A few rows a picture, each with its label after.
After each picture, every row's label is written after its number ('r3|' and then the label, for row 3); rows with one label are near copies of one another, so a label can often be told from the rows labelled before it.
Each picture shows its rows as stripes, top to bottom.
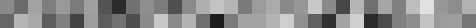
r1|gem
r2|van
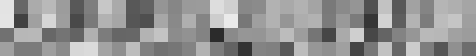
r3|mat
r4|mat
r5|van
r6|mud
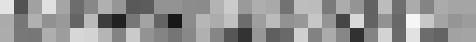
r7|mat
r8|gem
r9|mud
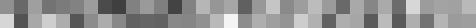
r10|gem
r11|mat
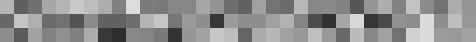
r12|mud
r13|van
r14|gem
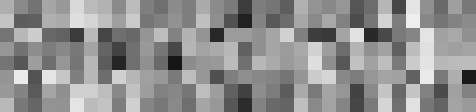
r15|mud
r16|mud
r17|van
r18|gem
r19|gem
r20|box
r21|mud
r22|mud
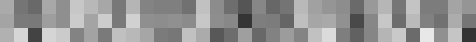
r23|mud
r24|mud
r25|box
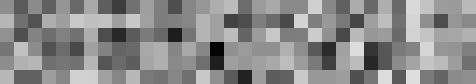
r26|gem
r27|mud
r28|gem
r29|van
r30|van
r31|mud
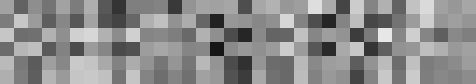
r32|gem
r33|van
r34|mud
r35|van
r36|mud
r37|mud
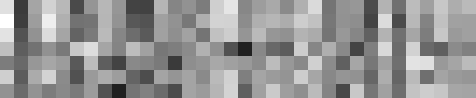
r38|mat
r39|mat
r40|mat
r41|mud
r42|gem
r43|mat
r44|gem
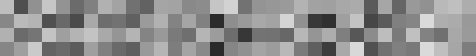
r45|mat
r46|van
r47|mud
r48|van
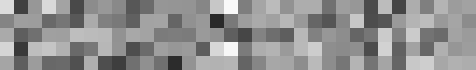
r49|mat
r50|van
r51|mud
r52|mat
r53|gem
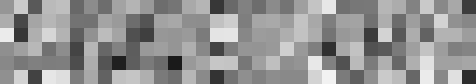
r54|box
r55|mat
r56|mat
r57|van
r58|gem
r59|box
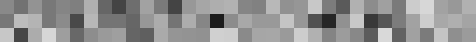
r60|gem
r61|van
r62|mat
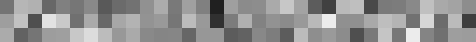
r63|van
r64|box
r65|mud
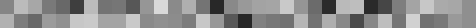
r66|van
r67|mud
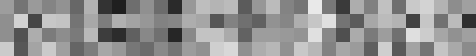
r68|gem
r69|box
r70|gem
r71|mat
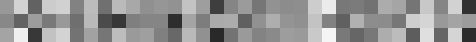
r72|box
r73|gem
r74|box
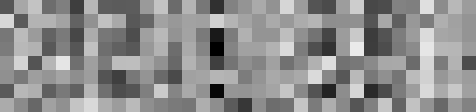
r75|van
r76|mat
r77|van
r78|van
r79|box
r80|gem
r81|van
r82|mud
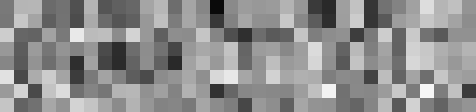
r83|van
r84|van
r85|mud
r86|gem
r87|gem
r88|mat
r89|box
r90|mud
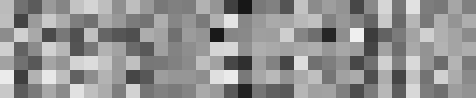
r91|mud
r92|mat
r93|van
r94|mat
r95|mud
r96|mat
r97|mud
